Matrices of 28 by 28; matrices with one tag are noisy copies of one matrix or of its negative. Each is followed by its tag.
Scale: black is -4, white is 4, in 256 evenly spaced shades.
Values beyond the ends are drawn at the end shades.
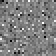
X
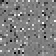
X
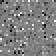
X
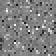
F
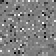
X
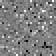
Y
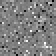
Y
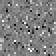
F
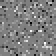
Y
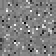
F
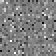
X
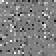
X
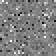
X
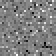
Y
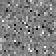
F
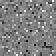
Y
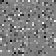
X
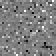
Y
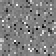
F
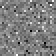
Y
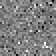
Y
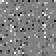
X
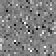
F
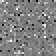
X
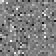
X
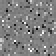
F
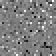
Y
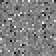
X
